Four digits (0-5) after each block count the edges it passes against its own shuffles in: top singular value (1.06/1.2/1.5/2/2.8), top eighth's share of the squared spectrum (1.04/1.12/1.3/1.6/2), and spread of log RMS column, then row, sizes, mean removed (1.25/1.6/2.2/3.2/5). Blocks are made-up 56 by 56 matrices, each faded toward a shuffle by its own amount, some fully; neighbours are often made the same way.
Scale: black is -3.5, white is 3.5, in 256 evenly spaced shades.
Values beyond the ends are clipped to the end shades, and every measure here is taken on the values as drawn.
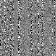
2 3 4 0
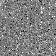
0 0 1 0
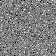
0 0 0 0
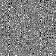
1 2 3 0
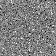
0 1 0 0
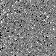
0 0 1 0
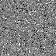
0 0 0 0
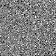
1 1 2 0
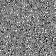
0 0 0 0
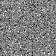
0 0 0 0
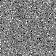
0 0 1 0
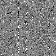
2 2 2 0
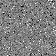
0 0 0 0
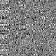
4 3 2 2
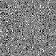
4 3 2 1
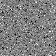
1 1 0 0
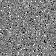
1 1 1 0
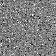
2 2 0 0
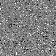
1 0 0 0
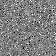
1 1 0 0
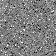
1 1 0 0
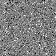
1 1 0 0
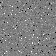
0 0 0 0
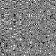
4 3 2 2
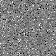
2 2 0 0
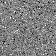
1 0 0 0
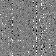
3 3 3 0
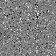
1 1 1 0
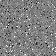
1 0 0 0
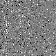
1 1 1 0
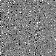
1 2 2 0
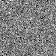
0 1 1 0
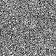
1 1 1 0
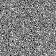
0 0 1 0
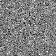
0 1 1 0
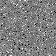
0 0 0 0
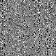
1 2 3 0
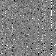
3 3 2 0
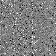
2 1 1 0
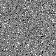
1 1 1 0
